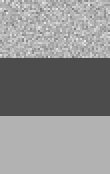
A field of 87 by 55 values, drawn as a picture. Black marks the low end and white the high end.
It is made of 3 by 1 panels. Panel 1,1: high, fine-grained. Panel 2,1: low, flat. Panel 3,1: high, flat.
